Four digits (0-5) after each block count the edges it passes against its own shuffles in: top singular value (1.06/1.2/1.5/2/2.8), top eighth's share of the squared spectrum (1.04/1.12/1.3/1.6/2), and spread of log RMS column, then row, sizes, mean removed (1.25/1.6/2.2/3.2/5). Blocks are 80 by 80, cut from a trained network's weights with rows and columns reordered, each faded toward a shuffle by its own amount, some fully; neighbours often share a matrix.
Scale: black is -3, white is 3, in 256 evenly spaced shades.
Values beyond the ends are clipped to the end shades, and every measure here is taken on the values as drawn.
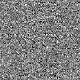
3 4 2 2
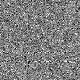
3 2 0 1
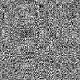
4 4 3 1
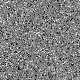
0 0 0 0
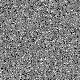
0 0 0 0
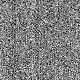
2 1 0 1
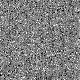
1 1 0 0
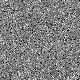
0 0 0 0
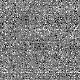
2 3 3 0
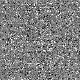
2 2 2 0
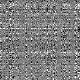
3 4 4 2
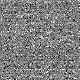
2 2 2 0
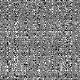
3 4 4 2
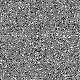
1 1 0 0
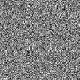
4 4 2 1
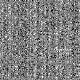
3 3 0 3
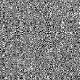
3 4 2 2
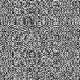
4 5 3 1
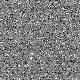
1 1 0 0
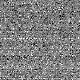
3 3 2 1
